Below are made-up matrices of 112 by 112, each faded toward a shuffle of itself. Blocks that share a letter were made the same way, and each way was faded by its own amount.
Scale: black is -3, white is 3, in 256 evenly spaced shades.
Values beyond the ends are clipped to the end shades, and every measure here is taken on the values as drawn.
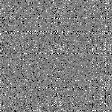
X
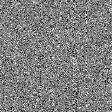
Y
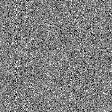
Y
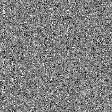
Y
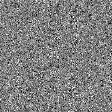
Y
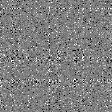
X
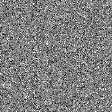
Y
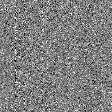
Y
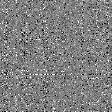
X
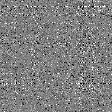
X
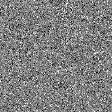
Y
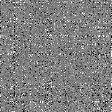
X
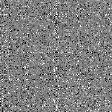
X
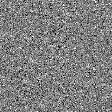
Y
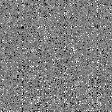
X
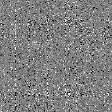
X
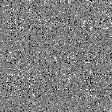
X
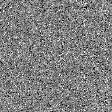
Y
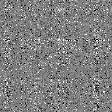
X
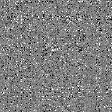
X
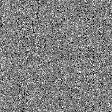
Y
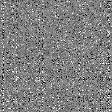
X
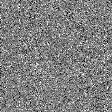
Y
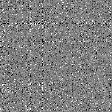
X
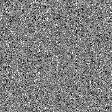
Y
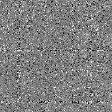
X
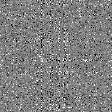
X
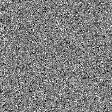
Y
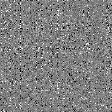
X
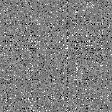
X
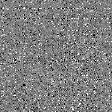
X
